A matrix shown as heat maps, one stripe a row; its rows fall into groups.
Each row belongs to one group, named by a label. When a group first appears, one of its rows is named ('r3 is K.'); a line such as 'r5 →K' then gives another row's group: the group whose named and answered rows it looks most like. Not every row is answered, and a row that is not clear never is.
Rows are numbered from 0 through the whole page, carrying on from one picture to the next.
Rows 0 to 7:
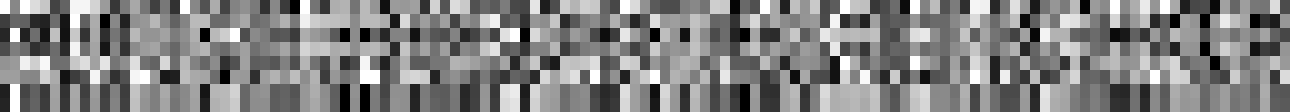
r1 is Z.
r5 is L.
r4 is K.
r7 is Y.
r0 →K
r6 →Y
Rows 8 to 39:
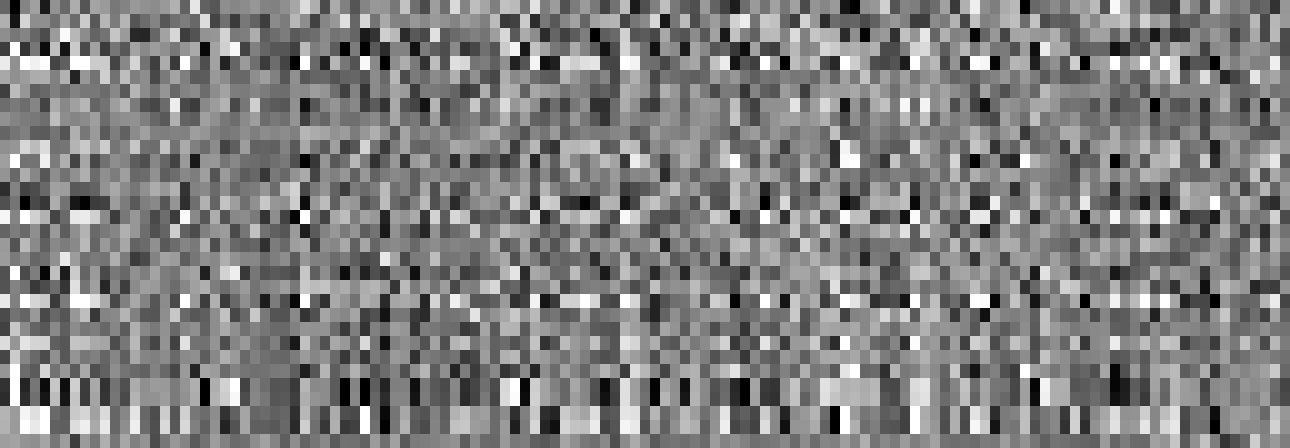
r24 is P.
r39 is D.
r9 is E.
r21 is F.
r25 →E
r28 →Z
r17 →Z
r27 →Y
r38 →K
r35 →Y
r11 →Y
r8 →Z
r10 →P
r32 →K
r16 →P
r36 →Y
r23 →K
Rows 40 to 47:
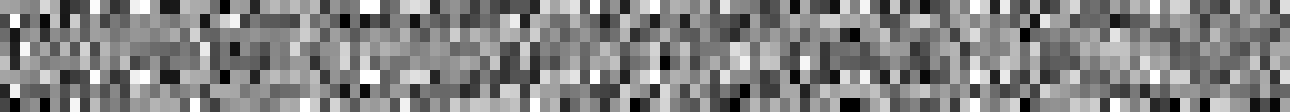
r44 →E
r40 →L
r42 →Z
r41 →Y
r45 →L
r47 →Z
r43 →E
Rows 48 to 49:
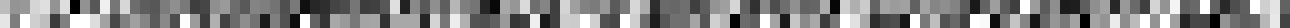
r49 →K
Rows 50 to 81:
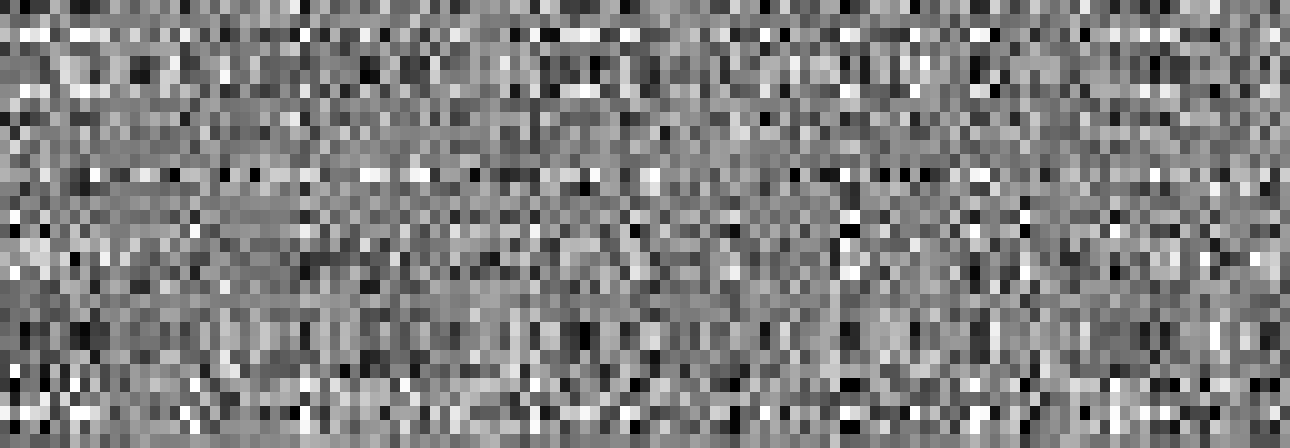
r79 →K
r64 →Z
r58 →F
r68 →D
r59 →E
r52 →K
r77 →Z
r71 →Z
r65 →D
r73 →F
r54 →P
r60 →D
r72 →P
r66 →Z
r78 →E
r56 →K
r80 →Z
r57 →D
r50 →F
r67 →K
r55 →P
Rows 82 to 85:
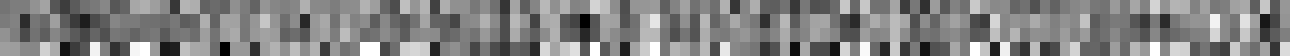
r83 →F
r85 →L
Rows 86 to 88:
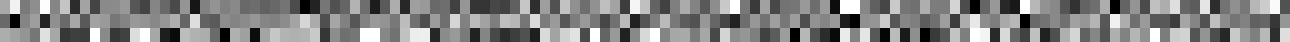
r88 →L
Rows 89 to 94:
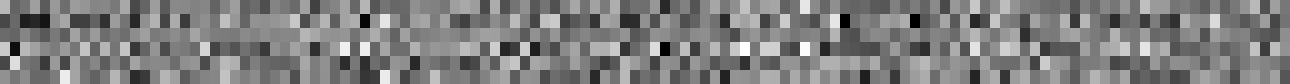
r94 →P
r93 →Y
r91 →Z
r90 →F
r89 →E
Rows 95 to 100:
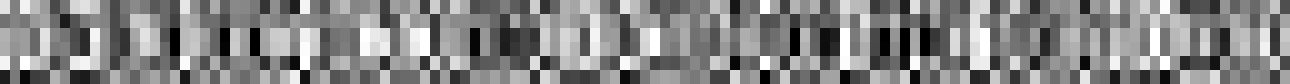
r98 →L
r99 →K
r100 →F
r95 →K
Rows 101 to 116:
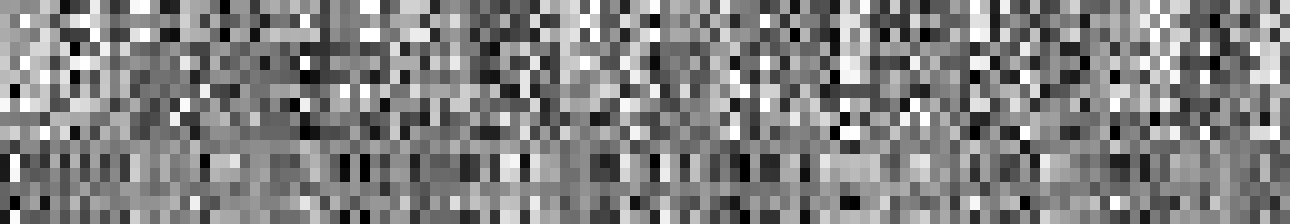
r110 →D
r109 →P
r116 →Y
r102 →K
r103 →L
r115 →Z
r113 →Y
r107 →E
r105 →K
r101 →L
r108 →K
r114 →P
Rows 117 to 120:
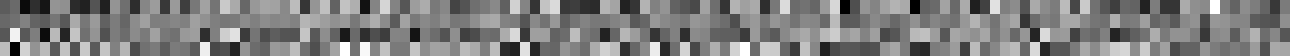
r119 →Y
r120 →E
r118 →Z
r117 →F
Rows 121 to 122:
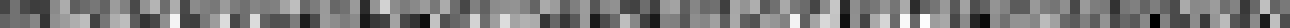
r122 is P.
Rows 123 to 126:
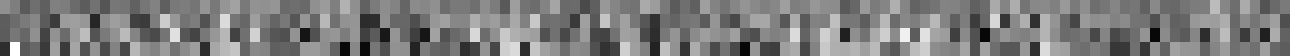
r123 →F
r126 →Y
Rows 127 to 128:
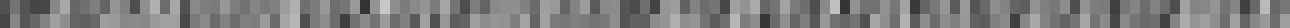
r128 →F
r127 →F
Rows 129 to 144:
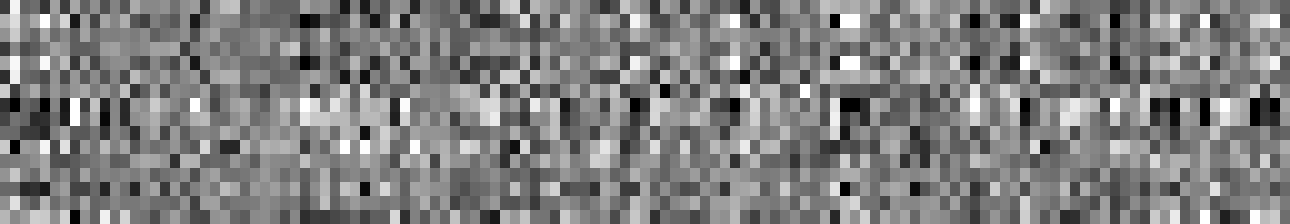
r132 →F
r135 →E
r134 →Y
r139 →E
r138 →F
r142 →F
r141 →D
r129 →Y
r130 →D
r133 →D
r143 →D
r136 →Z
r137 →Z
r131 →D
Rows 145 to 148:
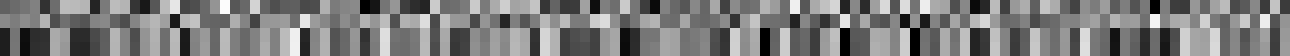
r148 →F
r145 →P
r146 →L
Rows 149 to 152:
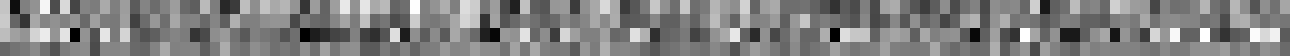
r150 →E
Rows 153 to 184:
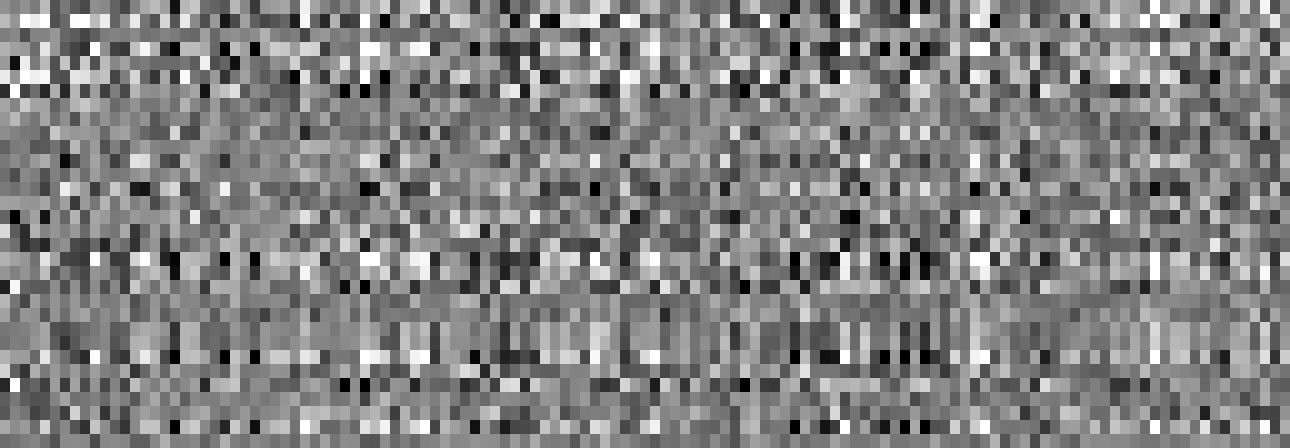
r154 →K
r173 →Y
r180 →Y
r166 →P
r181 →F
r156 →L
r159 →Y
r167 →D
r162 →P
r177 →L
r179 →E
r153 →L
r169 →E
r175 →E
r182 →Z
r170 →F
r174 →E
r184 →P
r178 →L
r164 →L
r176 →L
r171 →L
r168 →Z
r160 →K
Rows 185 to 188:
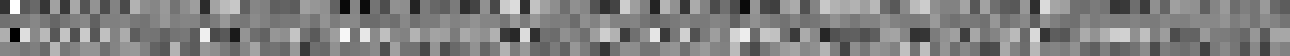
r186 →P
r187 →E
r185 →Y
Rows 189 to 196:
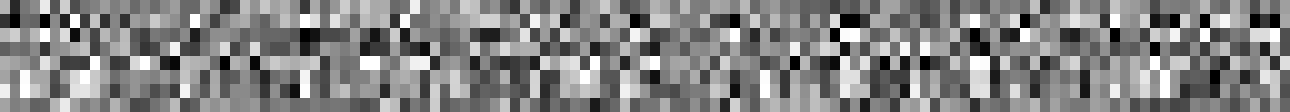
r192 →P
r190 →Z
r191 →D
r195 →K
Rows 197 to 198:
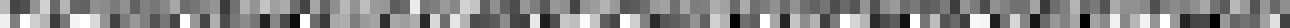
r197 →E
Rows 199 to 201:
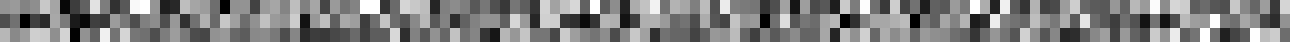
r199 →L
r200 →F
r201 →D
